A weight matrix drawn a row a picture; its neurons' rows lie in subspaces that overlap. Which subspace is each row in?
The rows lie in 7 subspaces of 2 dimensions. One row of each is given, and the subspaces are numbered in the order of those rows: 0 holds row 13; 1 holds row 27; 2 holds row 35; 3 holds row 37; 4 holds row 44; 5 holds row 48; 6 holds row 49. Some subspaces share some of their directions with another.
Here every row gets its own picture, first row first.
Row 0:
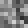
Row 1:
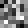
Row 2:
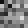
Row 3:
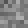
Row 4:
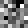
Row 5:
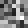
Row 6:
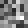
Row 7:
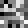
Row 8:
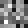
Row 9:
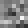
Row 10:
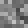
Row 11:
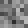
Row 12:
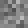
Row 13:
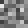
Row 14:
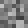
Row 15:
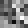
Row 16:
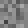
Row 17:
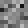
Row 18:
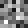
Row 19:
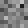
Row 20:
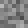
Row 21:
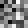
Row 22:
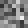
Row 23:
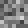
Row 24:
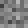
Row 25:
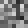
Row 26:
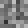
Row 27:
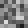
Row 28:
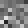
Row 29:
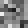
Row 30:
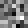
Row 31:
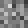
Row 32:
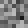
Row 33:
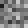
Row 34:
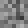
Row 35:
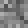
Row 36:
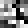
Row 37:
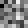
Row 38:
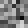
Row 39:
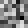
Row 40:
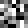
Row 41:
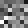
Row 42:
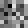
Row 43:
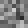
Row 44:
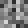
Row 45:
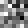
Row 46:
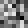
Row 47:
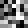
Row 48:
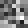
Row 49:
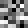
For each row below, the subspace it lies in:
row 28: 1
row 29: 2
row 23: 1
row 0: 5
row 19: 6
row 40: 2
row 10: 5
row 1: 1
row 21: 3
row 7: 2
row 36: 5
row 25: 6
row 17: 6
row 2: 0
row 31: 4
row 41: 1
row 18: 4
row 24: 3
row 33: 3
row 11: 5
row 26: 4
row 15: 5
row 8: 4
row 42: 4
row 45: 0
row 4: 6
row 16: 1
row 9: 3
